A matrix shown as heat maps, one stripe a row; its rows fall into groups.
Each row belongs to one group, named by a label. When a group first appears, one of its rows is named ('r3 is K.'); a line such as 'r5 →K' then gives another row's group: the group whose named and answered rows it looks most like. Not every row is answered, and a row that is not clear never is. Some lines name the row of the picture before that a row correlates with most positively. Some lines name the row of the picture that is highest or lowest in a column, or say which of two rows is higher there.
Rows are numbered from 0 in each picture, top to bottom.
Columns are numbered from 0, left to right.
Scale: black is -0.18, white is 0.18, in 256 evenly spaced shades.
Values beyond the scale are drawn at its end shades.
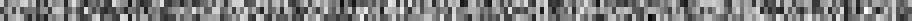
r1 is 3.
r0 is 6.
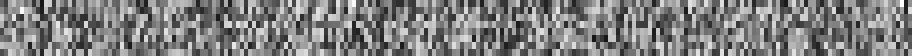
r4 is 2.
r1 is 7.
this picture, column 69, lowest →6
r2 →2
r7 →7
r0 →7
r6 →6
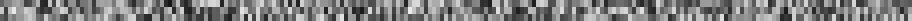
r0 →6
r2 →7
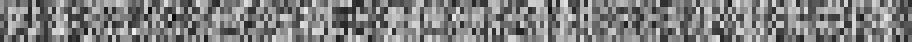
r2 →3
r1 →6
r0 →2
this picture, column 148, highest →5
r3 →6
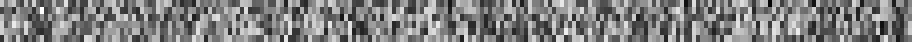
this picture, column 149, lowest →2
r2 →6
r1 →3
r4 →2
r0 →2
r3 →2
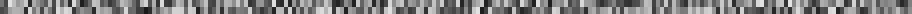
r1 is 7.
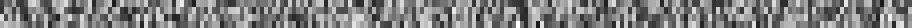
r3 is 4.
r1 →3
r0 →2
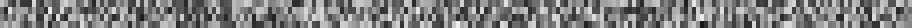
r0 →4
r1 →6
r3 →4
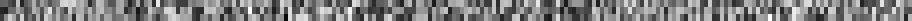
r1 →7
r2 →7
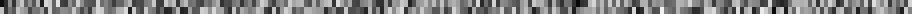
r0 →7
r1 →6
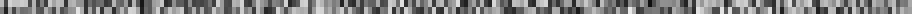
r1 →7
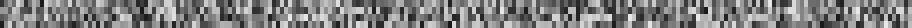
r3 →3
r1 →4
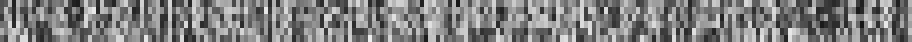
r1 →3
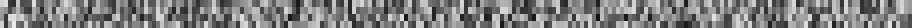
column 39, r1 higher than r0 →Yes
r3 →2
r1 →4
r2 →6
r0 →4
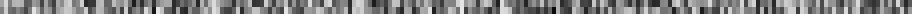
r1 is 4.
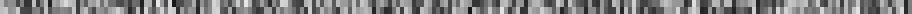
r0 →4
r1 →4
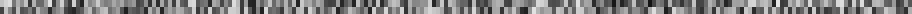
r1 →3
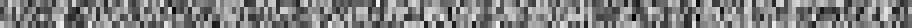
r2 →3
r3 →2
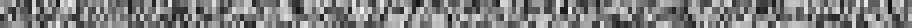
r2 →3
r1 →4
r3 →6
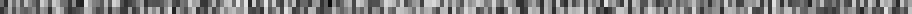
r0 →3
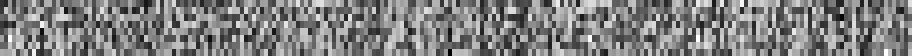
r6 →7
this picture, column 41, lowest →5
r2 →2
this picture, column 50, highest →5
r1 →3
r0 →7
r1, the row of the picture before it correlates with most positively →1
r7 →2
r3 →3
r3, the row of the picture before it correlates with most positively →0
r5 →6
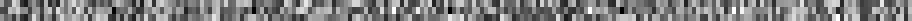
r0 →4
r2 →4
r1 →7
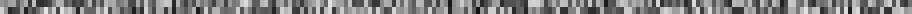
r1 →4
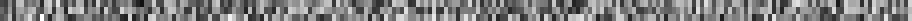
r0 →7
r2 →3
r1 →7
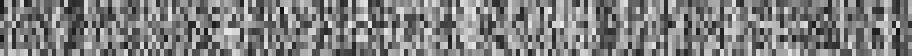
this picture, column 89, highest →5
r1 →3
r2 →3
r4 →3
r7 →6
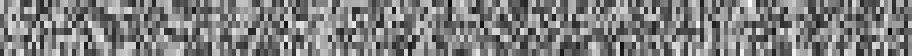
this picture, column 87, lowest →5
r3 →7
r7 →7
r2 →3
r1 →2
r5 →4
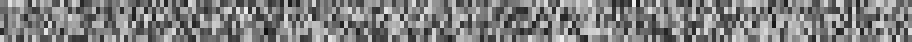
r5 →2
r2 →4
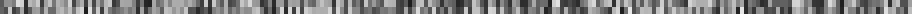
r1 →7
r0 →7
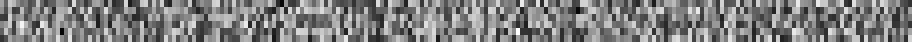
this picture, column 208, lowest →2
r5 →7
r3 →3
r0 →6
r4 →7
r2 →3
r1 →7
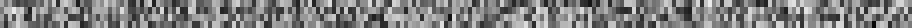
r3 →6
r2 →3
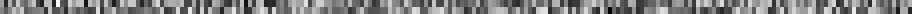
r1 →6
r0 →7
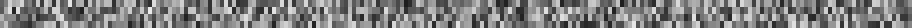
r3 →4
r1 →3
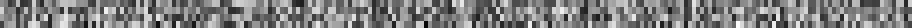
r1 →2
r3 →2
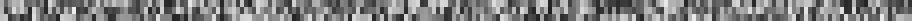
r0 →6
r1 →6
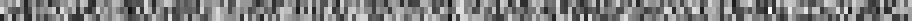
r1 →4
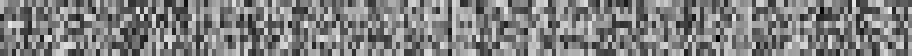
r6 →4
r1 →4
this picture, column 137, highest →7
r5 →7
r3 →6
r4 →3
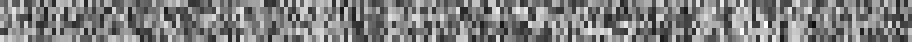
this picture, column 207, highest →0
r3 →2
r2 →6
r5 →2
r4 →7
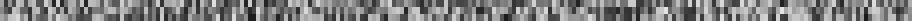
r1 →6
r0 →7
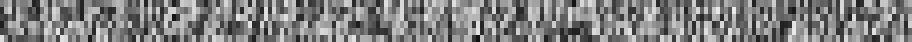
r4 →7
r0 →3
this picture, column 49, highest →1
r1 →3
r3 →7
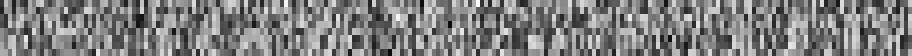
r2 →7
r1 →3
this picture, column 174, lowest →6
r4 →4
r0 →3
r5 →2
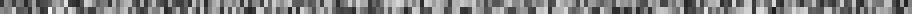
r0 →3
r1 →6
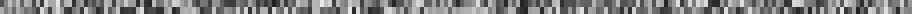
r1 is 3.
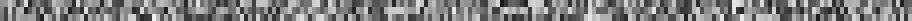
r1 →3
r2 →7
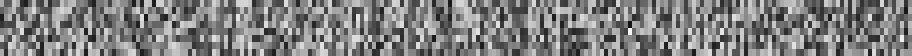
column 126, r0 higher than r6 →Yes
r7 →7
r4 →7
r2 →3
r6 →7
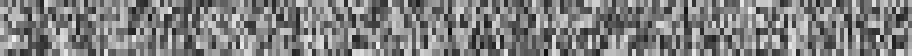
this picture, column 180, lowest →4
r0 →7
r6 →2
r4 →4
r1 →4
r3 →6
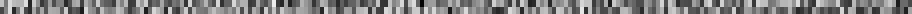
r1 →3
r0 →6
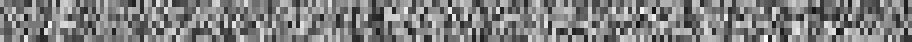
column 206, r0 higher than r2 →Yes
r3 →6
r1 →2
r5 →2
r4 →7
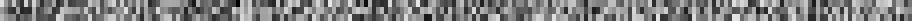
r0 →2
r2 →2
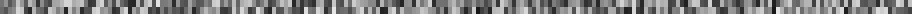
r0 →4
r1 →6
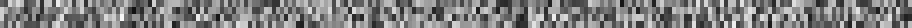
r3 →3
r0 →7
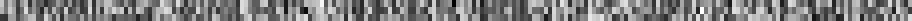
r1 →2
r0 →2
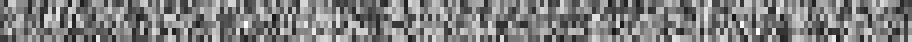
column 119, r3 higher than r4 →No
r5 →7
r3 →7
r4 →3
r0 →6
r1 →6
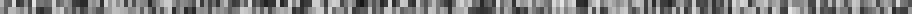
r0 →2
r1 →2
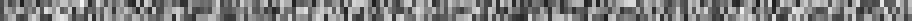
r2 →2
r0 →4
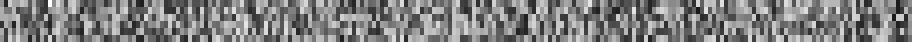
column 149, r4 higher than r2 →Yes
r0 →6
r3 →3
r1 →6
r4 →3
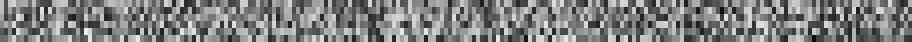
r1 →6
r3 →6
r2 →3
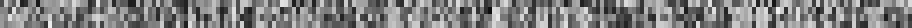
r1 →6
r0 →4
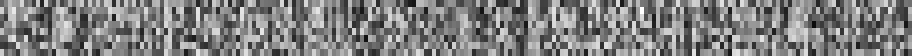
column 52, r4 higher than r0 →Yes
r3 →2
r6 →3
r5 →2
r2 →2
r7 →2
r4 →4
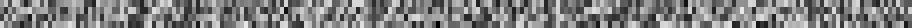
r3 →4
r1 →7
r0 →4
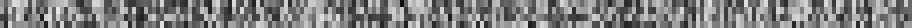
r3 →6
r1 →6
